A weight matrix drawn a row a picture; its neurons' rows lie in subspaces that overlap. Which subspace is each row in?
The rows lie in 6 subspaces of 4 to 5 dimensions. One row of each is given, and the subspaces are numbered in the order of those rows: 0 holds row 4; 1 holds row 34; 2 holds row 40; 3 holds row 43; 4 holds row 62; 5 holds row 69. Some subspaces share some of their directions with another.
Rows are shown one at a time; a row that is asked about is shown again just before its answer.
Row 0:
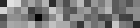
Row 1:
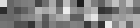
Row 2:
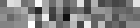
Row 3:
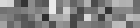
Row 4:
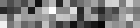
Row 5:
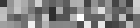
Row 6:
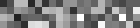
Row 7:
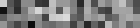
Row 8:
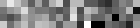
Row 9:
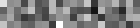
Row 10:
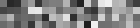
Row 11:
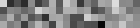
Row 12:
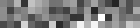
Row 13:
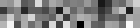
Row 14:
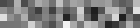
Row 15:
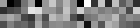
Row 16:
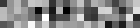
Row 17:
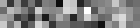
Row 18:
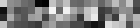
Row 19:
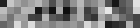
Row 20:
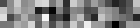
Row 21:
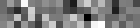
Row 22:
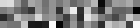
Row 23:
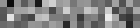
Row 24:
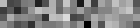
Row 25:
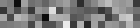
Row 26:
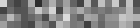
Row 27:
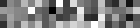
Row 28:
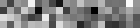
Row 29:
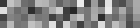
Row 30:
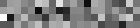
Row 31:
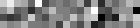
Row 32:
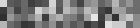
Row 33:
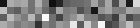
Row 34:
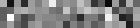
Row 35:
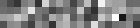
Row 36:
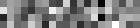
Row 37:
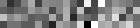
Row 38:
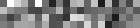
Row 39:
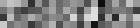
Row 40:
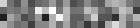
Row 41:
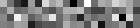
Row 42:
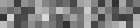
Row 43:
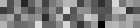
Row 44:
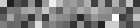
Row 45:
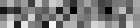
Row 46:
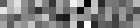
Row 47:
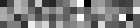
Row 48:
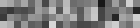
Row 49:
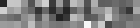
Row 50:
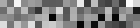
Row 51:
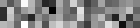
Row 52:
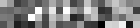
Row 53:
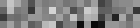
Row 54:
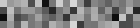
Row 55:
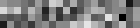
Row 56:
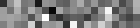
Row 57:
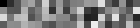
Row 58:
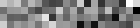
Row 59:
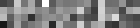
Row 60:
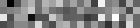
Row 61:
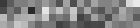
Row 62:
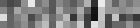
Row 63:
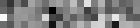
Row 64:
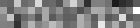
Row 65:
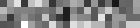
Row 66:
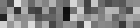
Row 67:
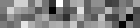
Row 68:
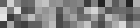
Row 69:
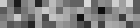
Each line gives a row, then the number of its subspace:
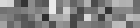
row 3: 0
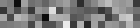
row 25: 1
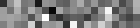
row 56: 1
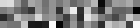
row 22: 5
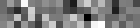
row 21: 3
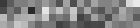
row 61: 0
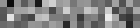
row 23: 1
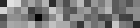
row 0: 2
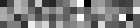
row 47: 5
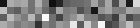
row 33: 1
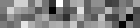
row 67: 0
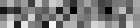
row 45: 3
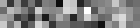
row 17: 3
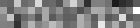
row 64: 5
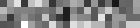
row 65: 5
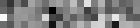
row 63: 2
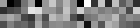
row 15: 1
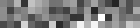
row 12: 5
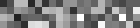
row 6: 5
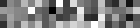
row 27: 0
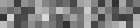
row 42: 1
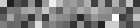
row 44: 1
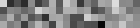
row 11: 3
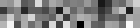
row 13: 3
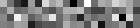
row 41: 5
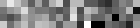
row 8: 2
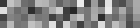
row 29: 2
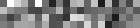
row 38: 1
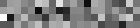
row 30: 1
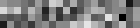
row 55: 0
